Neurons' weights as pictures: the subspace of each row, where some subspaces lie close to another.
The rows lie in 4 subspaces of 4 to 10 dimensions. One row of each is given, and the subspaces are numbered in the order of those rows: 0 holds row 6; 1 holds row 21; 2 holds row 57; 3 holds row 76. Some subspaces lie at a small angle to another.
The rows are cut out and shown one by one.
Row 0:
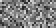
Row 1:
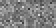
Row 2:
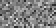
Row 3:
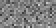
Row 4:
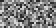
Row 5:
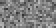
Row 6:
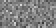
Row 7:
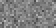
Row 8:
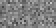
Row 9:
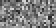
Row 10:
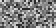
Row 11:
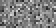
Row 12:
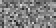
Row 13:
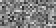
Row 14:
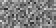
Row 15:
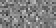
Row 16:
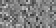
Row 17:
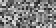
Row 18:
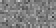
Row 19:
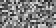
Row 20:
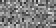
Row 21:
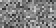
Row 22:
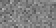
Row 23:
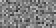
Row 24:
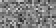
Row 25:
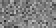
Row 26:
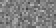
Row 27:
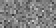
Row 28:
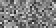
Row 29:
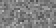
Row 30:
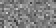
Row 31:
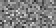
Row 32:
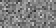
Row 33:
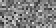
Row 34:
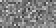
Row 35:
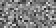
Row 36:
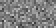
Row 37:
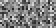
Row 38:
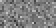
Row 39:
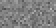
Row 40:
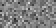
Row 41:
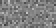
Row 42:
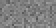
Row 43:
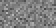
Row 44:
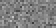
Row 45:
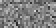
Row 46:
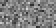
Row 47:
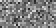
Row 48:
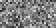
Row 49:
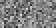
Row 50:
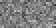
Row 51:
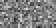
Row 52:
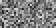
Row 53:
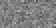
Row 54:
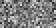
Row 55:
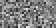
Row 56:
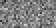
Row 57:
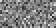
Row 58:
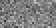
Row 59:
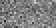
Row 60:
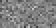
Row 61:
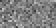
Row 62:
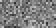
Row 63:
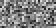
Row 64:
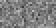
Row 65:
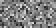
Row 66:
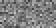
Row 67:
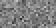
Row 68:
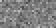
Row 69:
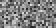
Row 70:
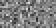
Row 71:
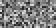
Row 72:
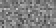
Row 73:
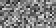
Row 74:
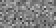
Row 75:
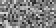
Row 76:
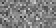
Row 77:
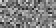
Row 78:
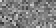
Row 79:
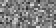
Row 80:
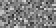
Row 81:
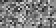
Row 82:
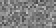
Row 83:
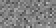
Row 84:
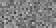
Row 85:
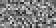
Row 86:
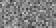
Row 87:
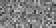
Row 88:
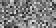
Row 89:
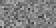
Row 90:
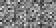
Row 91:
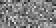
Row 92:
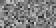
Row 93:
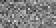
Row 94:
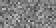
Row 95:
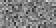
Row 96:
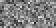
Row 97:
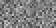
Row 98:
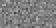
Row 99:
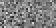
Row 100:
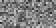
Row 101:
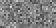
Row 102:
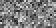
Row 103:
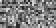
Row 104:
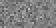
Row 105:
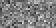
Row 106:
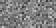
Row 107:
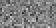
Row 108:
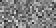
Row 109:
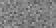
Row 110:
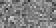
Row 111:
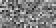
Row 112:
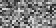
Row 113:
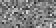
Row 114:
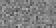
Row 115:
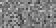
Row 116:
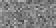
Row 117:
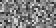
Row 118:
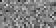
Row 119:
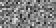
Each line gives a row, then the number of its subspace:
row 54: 0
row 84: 1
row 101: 0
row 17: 1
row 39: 2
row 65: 3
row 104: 3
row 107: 3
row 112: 2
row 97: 0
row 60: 0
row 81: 2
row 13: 0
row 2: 2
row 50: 0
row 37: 2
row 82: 0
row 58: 3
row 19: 0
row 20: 0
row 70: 3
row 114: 0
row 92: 3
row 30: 2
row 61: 1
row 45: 2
